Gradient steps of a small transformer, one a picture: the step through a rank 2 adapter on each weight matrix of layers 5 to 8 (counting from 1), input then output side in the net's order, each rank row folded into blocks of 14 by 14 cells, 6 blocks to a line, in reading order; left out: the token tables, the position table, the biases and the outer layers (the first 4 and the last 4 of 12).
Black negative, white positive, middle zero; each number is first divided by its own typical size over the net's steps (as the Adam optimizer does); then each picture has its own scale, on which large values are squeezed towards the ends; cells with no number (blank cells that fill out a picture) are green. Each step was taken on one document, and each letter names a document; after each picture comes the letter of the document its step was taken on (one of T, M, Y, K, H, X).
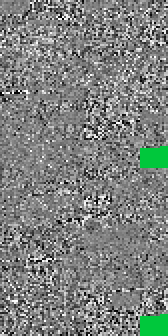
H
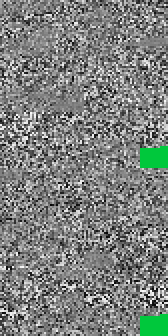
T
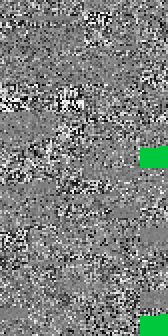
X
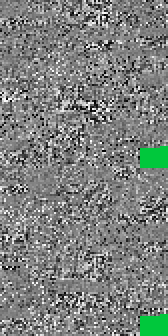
X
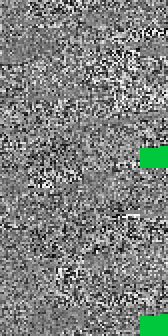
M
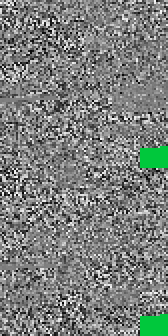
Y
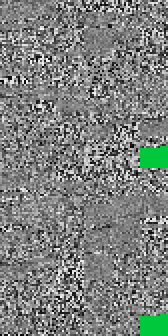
M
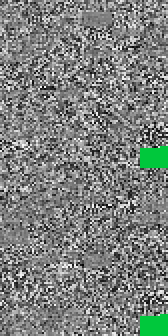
T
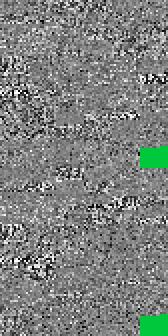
H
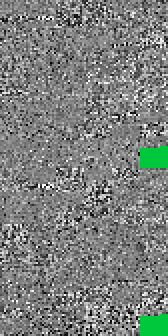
H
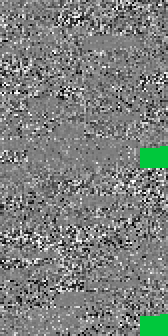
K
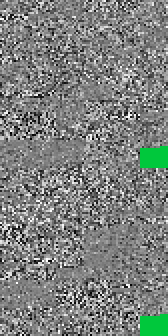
H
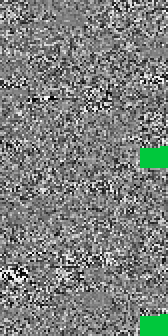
T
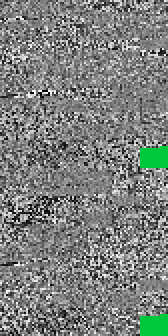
Y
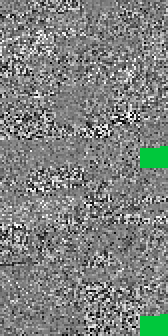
H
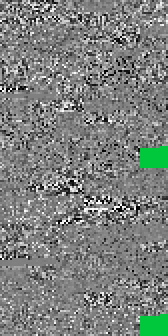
X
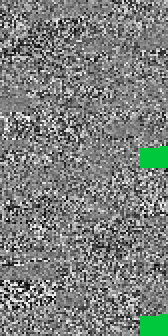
Y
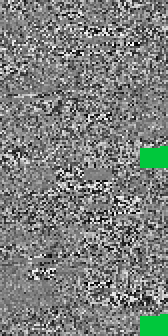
Y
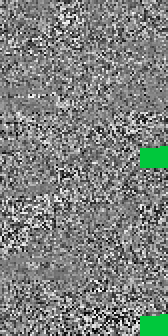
Y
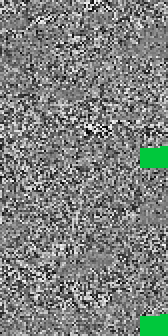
T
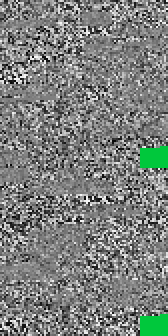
Y
